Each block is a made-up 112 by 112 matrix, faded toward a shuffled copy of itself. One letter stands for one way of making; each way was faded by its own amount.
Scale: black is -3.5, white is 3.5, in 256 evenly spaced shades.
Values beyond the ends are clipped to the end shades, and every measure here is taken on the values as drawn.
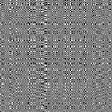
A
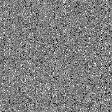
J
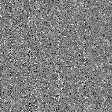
J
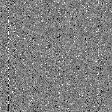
J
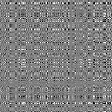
A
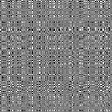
A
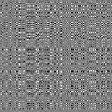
A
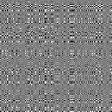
A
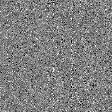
J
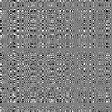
A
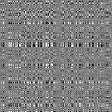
A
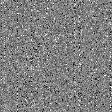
J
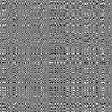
A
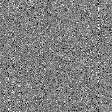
J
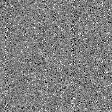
J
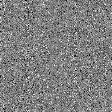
J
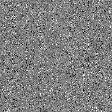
J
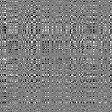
A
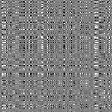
A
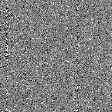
J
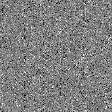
J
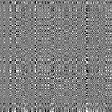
A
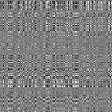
A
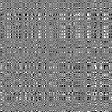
A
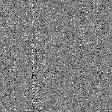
J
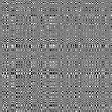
A
